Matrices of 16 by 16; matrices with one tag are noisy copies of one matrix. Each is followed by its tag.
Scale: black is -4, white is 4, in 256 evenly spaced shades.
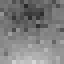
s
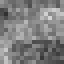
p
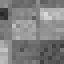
p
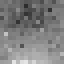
s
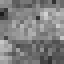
p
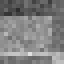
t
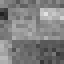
p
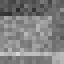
t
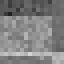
t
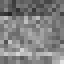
t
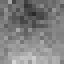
s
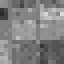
p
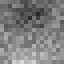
s
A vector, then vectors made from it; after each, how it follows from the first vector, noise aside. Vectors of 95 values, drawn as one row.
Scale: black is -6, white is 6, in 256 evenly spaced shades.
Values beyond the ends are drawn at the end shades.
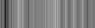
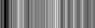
scaled up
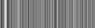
sign-scrambled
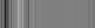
partly zeroed
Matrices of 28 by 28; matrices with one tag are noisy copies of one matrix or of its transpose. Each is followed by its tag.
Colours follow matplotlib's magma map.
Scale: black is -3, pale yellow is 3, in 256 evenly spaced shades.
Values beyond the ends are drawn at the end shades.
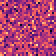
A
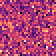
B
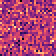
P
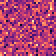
A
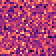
A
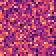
A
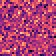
A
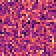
P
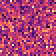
B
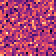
A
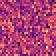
B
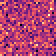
A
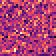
A
